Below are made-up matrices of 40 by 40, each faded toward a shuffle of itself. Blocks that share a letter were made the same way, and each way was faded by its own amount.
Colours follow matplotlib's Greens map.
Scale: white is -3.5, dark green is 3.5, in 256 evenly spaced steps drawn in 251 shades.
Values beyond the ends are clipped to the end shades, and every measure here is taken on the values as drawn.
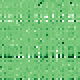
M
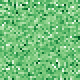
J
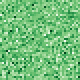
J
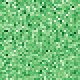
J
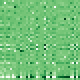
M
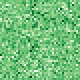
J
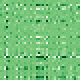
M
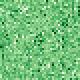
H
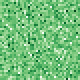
H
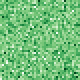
H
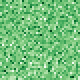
J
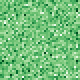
J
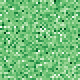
H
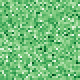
J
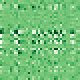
M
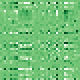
M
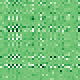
M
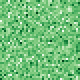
J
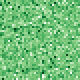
H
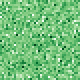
J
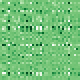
M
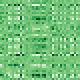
M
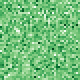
J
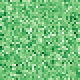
J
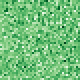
J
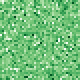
H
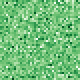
J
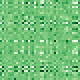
M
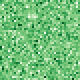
H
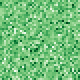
J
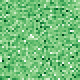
H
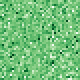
H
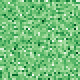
J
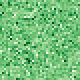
J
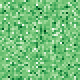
H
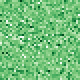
H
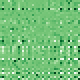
M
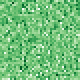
J
